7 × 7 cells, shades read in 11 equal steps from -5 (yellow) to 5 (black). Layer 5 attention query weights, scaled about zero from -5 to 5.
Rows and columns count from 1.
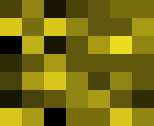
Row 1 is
2 -1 4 2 1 0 0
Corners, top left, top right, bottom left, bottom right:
2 0 -4 -1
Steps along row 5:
down down up up down up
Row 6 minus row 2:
8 2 5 0 -3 0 5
